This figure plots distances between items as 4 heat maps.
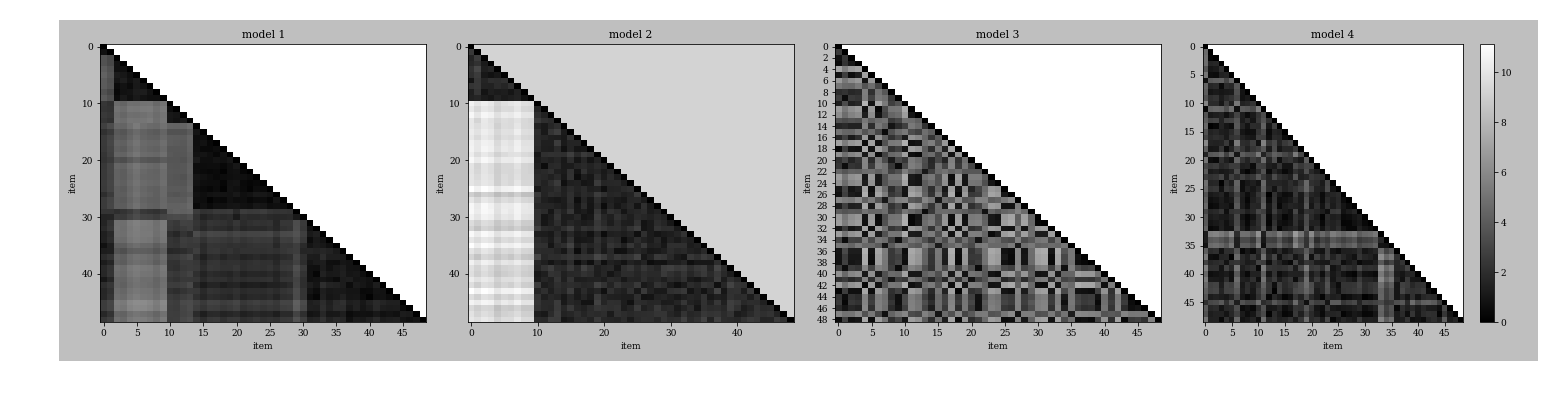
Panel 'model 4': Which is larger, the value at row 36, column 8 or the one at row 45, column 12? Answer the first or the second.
the second
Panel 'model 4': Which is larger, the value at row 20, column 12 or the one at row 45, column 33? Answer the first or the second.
the second
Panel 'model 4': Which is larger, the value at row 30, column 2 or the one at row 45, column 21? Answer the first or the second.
the second
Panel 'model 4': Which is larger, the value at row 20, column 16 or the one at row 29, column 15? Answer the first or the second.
the first
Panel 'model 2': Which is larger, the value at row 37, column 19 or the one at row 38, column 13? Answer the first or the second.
the first
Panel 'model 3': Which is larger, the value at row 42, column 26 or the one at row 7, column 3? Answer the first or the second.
the first
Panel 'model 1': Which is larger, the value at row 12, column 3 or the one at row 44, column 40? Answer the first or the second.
the first
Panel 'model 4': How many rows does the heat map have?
49
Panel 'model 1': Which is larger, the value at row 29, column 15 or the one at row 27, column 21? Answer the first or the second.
the first
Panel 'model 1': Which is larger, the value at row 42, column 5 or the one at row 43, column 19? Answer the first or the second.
the first
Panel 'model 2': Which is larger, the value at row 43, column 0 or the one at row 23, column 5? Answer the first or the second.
the first
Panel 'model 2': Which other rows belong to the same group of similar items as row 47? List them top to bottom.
10, 11, 12, 13, 14, 15, 16, 17, 18, 19, 20, 21, 22, 23, 24, 25, 26, 27, 28, 29, 30, 31, 32, 33, 34, 35, 36, 37, 38, 39, 40, 41, 42, 43, 44, 45, 46, 48
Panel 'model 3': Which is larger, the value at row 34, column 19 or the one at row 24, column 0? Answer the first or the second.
the second
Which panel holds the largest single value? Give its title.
model 2
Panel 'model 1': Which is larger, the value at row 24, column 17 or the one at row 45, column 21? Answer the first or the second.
the second
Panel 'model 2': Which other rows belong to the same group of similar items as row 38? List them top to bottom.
10, 11, 12, 13, 14, 15, 16, 17, 18, 19, 20, 21, 22, 23, 24, 25, 26, 27, 28, 29, 30, 31, 32, 33, 34, 35, 36, 37, 39, 40, 41, 42, 43, 44, 45, 46, 47, 48
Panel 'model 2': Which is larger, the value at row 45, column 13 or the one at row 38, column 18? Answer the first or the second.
the first
